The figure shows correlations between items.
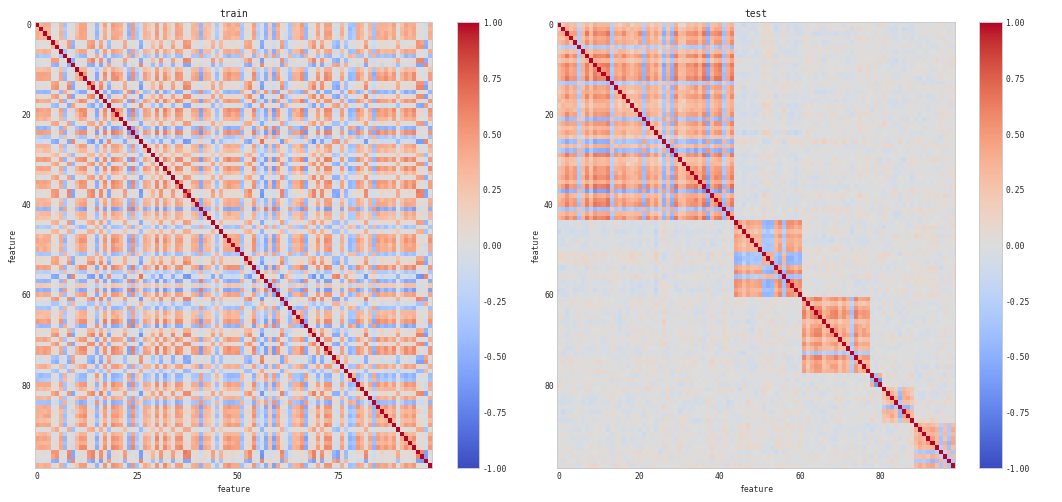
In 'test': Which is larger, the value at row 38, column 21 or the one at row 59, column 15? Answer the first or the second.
the second
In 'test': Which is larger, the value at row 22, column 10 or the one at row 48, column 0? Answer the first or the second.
the first
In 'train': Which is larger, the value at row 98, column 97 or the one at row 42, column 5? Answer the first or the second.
the second
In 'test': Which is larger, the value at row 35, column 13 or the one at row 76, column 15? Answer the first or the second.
the second
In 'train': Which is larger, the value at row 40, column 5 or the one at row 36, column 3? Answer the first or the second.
the second
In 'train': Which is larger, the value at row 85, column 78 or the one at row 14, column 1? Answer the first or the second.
the second
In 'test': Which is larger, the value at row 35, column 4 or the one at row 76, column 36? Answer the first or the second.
the first
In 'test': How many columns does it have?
99
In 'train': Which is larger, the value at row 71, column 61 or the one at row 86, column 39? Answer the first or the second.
the first
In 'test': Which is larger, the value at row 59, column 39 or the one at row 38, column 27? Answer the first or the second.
the second
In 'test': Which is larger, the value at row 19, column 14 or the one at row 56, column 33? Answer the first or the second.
the first
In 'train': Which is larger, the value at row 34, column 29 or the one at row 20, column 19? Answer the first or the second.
the second
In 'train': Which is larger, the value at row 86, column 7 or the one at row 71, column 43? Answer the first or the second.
the second
